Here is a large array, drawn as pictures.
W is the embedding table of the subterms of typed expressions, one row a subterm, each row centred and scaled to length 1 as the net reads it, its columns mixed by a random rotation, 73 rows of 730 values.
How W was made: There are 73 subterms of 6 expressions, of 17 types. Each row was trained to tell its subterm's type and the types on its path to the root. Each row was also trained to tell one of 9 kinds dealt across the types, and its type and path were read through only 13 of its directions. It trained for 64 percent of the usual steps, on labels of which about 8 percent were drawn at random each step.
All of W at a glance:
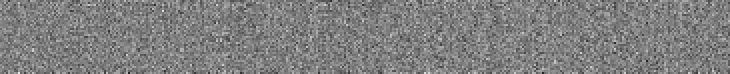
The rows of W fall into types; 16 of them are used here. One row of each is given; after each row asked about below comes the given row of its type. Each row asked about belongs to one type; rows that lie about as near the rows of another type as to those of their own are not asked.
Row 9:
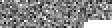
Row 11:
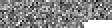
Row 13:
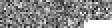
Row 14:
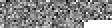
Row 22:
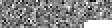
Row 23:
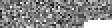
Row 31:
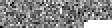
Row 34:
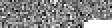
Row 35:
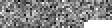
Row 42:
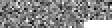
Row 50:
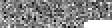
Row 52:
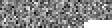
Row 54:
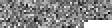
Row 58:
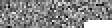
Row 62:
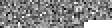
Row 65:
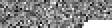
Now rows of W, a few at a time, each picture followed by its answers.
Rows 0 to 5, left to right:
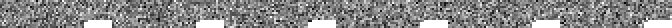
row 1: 50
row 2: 35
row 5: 22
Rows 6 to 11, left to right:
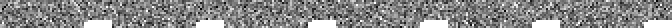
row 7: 35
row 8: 62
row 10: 54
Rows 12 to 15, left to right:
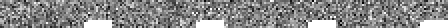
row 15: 22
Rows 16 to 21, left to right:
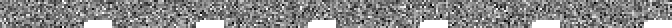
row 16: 9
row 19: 50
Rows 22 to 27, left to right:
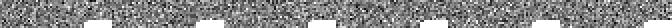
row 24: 58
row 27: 14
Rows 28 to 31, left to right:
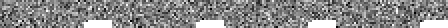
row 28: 11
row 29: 54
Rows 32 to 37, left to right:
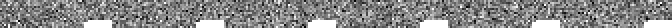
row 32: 54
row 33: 31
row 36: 50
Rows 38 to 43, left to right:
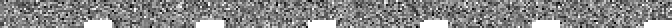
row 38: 22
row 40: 23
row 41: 34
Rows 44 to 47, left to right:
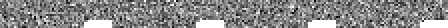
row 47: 11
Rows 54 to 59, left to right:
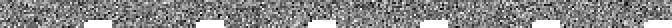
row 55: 31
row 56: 14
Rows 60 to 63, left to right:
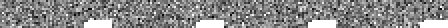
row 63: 11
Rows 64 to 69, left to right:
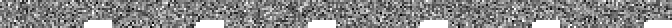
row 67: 13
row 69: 31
